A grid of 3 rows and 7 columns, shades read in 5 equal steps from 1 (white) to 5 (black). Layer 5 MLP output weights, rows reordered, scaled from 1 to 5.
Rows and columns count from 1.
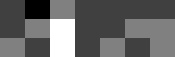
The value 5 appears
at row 1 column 2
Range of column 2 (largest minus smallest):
2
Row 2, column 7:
3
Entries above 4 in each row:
1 0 0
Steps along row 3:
up down up down up down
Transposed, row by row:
4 4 3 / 5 3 4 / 3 1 1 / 4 4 4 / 4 4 3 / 4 3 4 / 4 3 3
